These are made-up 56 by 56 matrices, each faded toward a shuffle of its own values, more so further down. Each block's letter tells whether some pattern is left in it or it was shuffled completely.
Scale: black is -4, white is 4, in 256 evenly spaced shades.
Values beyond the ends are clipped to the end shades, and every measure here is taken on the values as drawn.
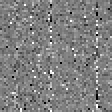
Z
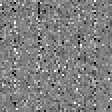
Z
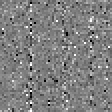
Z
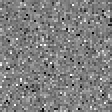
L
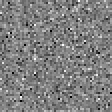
L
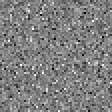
L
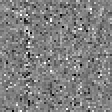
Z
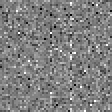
Z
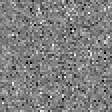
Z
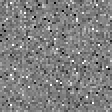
L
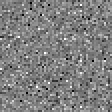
L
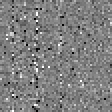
Z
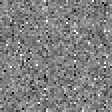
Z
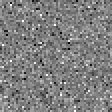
L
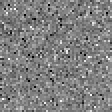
L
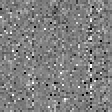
Z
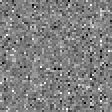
Z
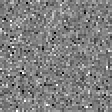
L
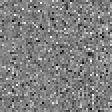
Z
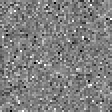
L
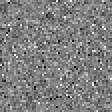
L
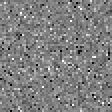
L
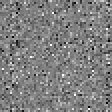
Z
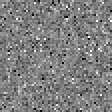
L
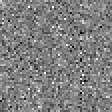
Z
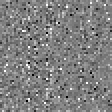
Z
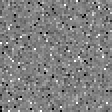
L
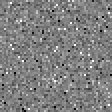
L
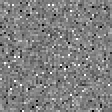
L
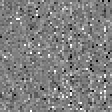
Z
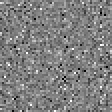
Z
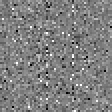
Z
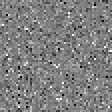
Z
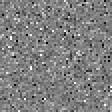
L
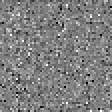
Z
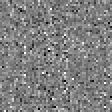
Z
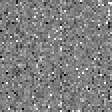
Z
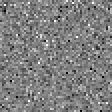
L
